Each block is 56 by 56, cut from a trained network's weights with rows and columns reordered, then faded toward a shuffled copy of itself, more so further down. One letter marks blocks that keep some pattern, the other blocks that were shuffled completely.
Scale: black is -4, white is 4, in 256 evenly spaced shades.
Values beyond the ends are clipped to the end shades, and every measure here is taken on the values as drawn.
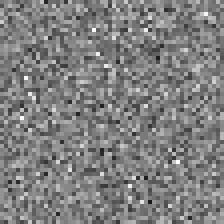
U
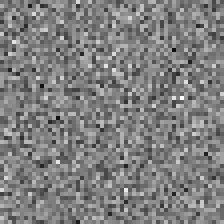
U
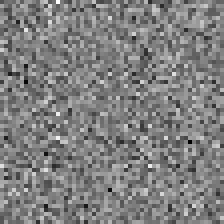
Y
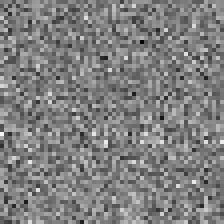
Y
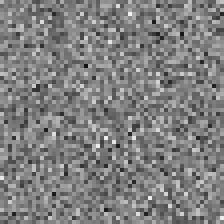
U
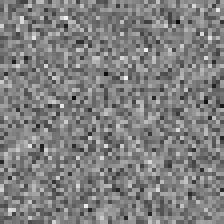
U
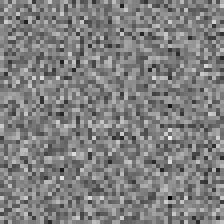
Y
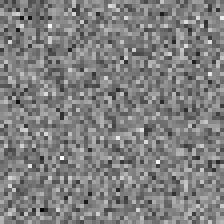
U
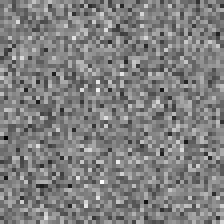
U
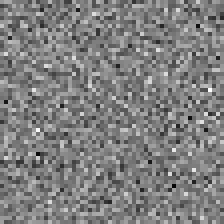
U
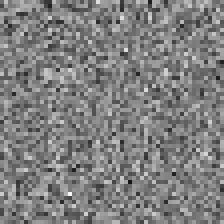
Y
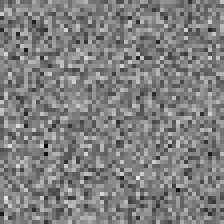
Y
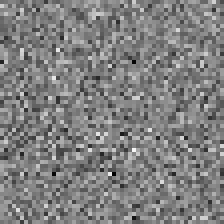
Y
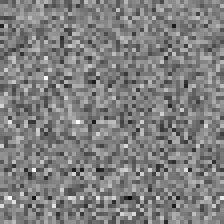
Y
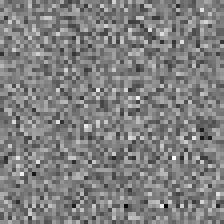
Y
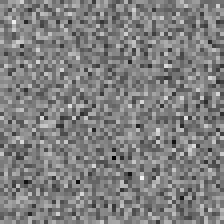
U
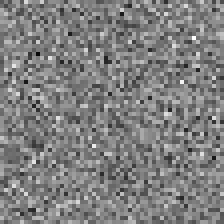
U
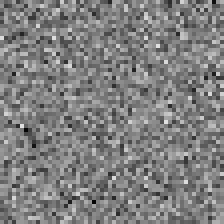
U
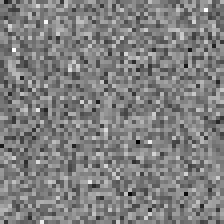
U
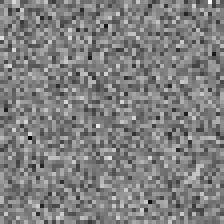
U
